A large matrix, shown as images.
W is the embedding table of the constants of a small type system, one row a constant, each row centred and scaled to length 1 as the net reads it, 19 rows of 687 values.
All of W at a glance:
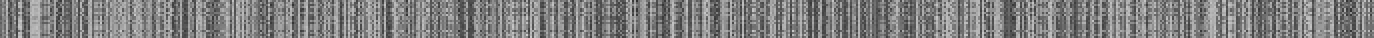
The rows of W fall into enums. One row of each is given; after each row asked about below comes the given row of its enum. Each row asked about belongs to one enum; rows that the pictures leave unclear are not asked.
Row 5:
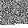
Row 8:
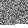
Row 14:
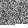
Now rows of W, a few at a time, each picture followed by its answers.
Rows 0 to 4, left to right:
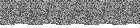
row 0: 5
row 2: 8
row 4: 5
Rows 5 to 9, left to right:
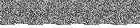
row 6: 14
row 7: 5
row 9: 8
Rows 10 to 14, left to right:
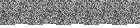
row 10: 14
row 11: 8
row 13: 14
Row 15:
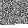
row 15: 5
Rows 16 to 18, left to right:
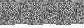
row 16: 14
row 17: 8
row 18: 14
